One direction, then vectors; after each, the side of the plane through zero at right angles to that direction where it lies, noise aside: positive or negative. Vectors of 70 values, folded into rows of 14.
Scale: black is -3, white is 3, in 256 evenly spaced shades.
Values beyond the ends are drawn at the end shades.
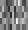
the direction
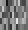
positive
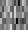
negative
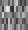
negative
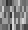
positive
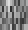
negative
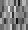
negative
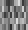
positive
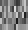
negative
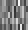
positive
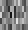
positive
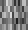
negative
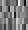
positive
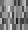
negative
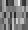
positive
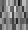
negative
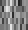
negative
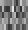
positive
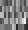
positive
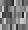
positive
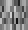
negative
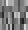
negative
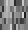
negative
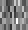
positive
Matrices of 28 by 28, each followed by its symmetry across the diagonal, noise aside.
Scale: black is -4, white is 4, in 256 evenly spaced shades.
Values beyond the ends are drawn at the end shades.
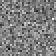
neither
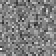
neither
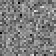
neither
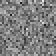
neither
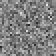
neither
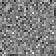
symmetric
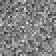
symmetric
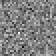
neither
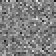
neither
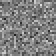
neither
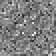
symmetric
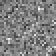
symmetric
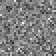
symmetric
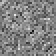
symmetric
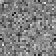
symmetric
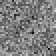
symmetric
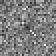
symmetric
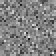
symmetric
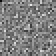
symmetric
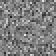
neither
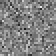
neither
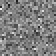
neither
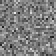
neither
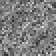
symmetric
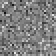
symmetric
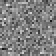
neither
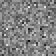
symmetric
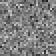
neither
